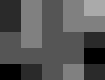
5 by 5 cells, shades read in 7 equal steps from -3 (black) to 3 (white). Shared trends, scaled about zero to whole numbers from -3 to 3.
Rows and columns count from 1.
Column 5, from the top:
1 0 -2 -3 -2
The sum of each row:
-2 -3 -5 -7 -8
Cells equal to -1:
10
